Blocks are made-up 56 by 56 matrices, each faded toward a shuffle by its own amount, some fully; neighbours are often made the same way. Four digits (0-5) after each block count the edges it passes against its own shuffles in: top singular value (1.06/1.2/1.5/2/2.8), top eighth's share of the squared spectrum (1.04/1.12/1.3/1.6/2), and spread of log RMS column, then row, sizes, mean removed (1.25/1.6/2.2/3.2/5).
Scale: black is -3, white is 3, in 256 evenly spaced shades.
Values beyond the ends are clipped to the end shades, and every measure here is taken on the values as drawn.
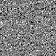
3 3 1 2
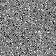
0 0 0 0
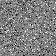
0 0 0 0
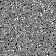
1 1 0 0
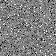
1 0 0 0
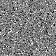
1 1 0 0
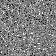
1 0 0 0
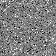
1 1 0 0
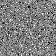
1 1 0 0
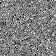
0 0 0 0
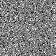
3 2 0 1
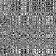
4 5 3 3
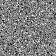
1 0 0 0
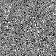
2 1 0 0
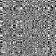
4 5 3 3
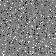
0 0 0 0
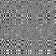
5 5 3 4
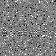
3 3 0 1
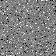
0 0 0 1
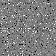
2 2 1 1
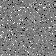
2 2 0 1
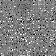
3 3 1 2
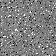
0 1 0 0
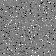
0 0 0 0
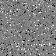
2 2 0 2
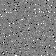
0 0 0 1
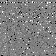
3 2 0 1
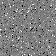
1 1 0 0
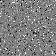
1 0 0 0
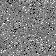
1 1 0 0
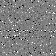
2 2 0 1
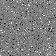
1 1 0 0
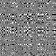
4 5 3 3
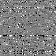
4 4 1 2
